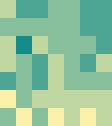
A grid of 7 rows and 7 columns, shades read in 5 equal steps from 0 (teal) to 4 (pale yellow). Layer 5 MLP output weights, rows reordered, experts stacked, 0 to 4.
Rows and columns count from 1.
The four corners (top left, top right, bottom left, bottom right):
3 1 2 3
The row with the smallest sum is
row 1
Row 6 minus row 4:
1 0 2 0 1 2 0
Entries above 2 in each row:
1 0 2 3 1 6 5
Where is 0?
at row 3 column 2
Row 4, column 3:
1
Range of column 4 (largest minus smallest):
2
